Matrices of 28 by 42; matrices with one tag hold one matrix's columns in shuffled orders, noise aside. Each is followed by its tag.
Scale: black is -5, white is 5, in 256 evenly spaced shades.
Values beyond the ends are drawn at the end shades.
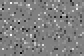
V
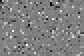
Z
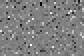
Z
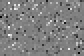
V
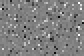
V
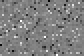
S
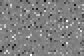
S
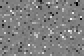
Z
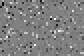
Z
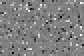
V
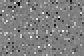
Z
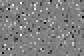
V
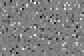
V
